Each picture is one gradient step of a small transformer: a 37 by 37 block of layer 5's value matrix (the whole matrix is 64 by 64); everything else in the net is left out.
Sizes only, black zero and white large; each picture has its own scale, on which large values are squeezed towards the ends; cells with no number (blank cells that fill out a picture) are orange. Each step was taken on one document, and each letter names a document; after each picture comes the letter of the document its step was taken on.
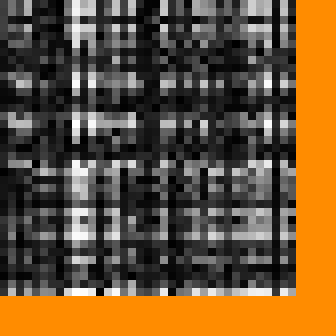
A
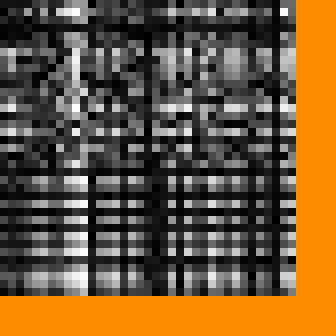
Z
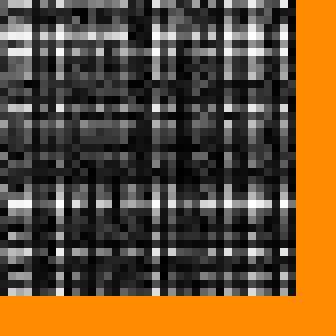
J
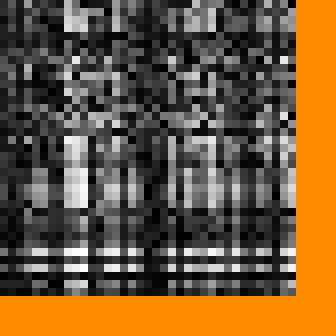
Z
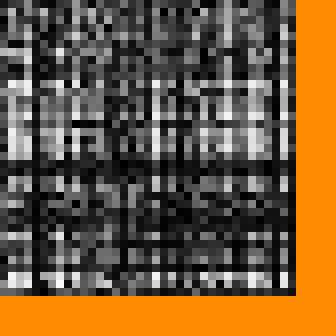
J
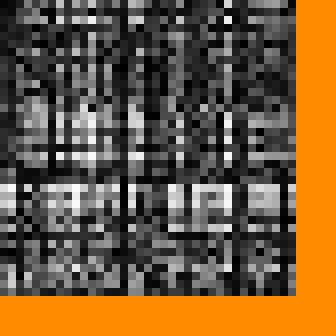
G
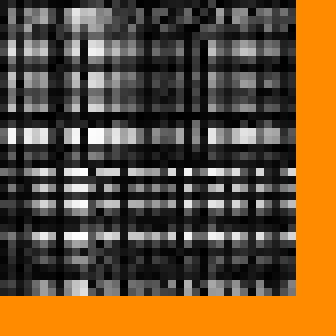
A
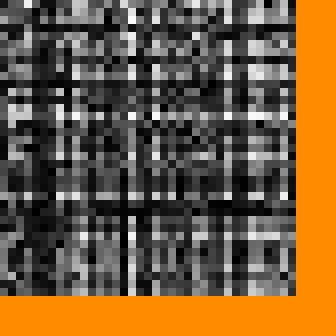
J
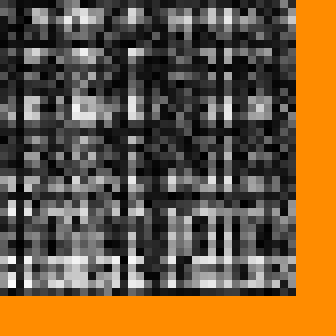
G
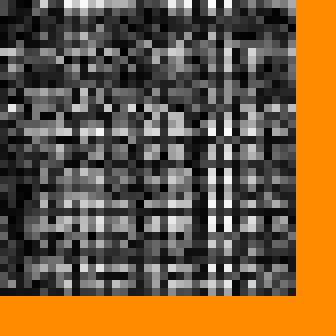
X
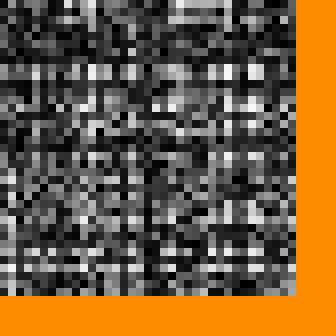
X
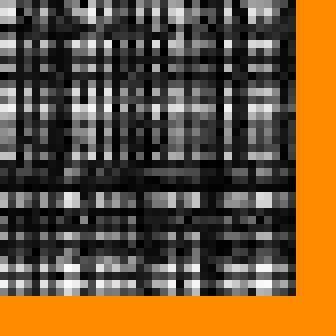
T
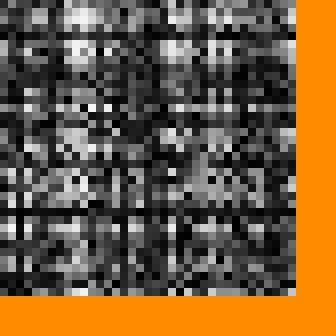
G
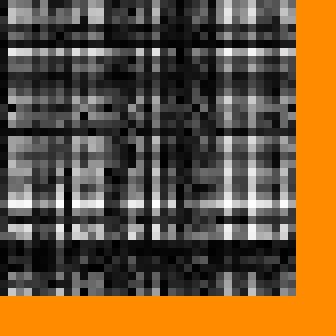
J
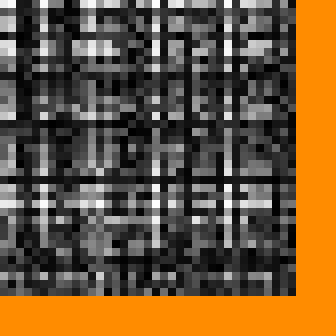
T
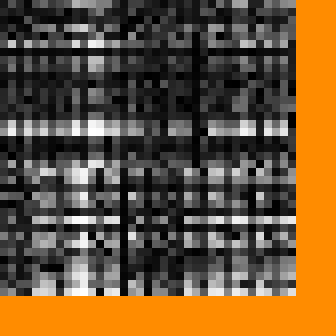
A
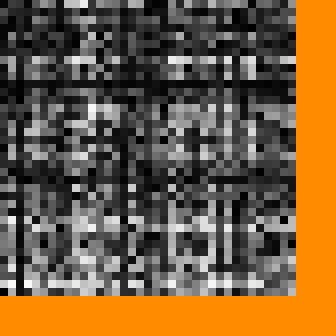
X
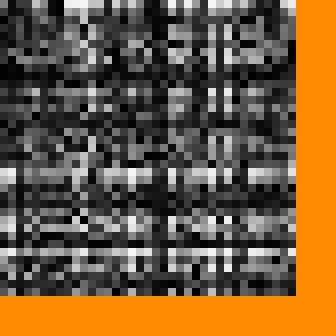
X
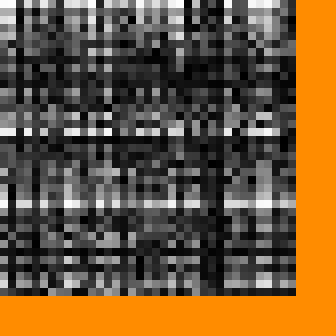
T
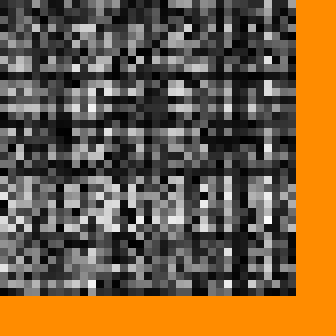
X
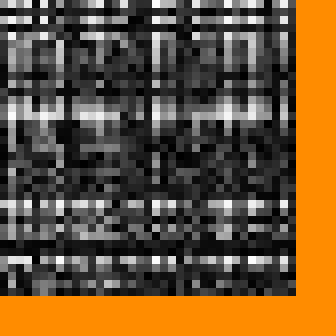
J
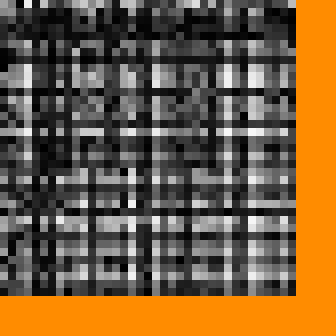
J
